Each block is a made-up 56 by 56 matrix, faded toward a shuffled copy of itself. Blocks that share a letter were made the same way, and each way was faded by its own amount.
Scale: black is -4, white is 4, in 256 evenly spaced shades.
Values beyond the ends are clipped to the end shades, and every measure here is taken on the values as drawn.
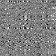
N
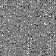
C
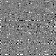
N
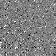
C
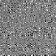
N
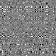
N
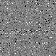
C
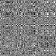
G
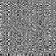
G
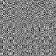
G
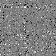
C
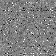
C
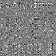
N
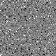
C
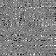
N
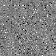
C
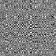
G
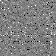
C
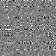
N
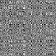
G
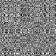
G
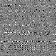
N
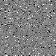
C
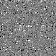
C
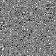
C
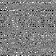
N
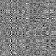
G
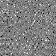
C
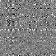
N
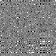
N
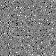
C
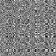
G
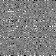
N
